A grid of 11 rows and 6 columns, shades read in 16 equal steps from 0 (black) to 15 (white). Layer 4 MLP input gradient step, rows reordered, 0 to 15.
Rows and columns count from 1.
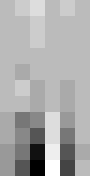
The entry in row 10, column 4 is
14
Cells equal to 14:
1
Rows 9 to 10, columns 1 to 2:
10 8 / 9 7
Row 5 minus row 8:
1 3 3 -2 2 0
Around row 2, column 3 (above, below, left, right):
13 12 11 11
